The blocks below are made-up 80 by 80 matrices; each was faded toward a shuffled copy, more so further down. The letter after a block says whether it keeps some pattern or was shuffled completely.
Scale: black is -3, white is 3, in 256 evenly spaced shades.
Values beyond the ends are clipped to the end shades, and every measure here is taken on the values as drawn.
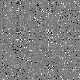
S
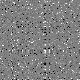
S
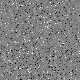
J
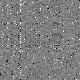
S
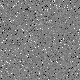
J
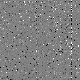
S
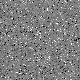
J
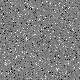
J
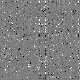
S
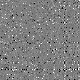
S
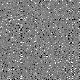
S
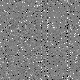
S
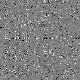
S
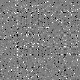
S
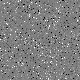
J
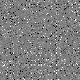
S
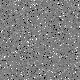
J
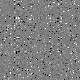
S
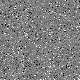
J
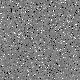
J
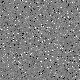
J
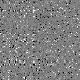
S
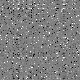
S
